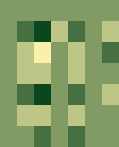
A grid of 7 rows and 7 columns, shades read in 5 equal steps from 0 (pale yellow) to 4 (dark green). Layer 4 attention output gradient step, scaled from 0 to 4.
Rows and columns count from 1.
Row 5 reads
2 3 4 2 3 2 1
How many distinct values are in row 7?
2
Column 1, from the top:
2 2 2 2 2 2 2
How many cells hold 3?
7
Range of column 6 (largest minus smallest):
0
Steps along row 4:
down same up down up same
